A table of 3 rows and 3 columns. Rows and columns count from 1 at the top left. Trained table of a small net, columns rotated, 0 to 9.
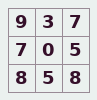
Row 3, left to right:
8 5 8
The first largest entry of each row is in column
1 1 1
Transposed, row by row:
9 7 8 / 3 0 5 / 7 5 8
